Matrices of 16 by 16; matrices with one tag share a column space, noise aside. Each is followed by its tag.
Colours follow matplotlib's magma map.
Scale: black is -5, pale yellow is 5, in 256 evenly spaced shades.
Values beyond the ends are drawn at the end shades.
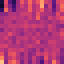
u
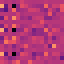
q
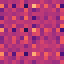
q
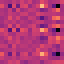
q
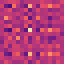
q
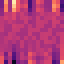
u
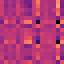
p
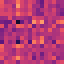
p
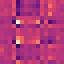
p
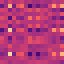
q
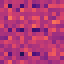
q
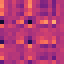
p
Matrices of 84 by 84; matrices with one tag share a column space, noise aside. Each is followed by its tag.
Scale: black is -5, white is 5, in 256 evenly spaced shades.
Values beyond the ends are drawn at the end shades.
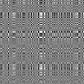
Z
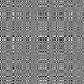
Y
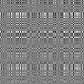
Z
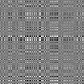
Y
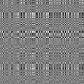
Z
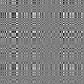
Z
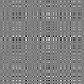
Y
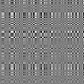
Z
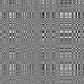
Z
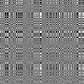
Z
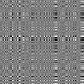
Y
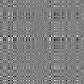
Y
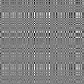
Z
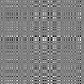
Y
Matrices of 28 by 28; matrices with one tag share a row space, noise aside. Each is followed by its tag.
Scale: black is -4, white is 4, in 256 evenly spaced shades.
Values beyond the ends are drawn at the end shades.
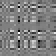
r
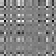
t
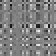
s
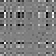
t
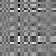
r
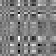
r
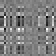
t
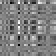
r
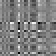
r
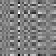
r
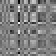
r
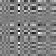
r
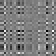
t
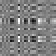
r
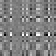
s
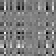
t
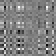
t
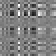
r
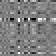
r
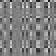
s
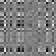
t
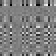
s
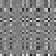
s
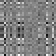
t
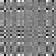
t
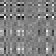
t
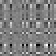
s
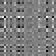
t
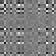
t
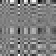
r
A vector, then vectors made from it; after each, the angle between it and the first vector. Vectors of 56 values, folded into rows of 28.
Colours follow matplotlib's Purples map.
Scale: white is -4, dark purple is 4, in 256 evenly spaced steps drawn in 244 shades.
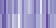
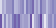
partly opposed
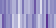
nearly parallel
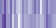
nearly parallel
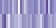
partly aligned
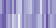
nearly parallel
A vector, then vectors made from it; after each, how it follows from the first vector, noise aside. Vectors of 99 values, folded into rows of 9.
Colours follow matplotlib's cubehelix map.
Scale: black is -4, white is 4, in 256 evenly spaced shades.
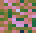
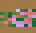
partly zeroed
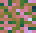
wrapped around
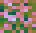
wrapped around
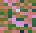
copied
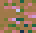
partly zeroed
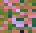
copied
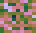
wrapped around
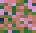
wrapped around
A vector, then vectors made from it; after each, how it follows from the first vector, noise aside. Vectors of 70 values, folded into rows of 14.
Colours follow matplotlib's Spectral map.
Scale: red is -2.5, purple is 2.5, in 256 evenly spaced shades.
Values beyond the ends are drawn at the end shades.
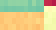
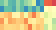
copied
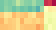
copied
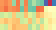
sign-scrambled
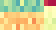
copied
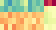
copied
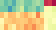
copied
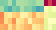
copied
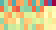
sign-scrambled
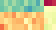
copied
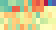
sign-scrambled
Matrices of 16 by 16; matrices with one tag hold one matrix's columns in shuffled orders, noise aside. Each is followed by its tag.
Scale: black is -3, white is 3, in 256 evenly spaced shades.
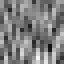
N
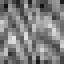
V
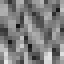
N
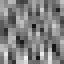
N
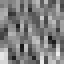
N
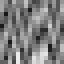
N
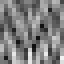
N
